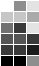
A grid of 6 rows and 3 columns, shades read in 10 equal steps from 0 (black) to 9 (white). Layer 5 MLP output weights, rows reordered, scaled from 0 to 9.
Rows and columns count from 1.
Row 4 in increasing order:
2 3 3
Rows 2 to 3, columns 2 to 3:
7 6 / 2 8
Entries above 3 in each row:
3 3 2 0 0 1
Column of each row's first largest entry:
1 1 3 1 1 3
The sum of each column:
25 19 30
